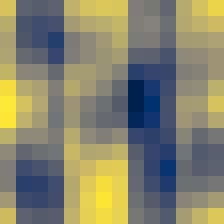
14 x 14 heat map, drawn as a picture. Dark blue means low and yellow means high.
Stripes running up and down repeat 2 times from left to right. Overall the values sit about 50% of the way up the scale. No overall slope runs across the table.
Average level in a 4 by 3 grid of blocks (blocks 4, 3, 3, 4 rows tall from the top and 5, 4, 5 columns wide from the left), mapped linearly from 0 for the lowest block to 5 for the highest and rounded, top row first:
1 3 3
4 0 1
3 1 0
1 5 1
